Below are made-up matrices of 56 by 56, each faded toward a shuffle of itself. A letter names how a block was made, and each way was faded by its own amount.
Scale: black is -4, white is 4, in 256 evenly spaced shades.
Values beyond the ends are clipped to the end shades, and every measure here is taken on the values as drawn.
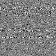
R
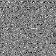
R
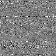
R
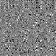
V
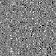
V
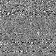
R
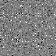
V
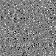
V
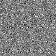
R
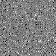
V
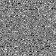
R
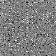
V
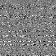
R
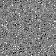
V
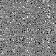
V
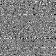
R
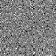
V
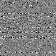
R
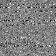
R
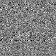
R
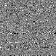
R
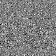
R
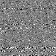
R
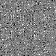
V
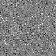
V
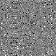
V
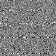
R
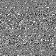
R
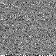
R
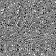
V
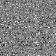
R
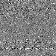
R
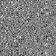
V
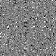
V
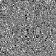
V
